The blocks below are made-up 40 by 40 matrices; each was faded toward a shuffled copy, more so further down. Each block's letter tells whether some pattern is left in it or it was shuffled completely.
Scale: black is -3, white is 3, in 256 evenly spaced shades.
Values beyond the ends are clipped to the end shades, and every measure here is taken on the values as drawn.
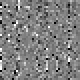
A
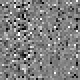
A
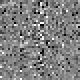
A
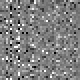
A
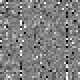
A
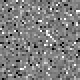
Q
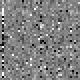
A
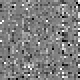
A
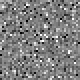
Q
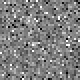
Q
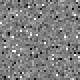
Q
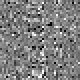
A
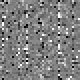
A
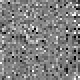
A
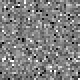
Q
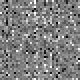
A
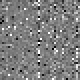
A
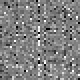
A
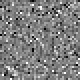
Q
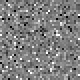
Q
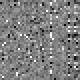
A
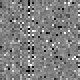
A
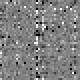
A
